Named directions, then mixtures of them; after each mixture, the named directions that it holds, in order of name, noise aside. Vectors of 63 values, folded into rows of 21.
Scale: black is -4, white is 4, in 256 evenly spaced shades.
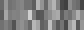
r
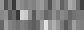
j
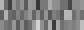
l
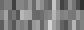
j, r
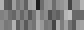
l, r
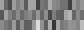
l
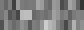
j, r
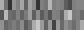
l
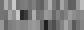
j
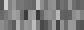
j, l, r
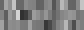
j, r
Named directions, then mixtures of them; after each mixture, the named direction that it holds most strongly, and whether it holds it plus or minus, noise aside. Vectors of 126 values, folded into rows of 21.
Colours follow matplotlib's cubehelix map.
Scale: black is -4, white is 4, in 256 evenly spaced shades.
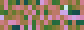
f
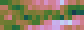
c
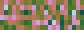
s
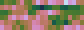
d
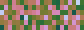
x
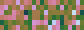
s, plus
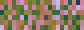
x, minus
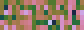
s, minus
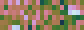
f, minus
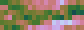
c, plus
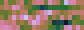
d, plus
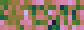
s, minus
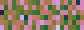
x, minus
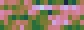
d, minus
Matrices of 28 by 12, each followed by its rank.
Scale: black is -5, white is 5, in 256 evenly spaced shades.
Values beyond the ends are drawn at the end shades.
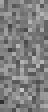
full rank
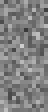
full rank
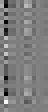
one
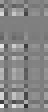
one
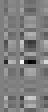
one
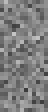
full rank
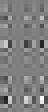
one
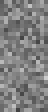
full rank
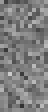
full rank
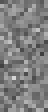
full rank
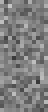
full rank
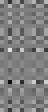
one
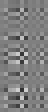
one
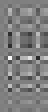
one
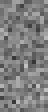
full rank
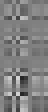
one
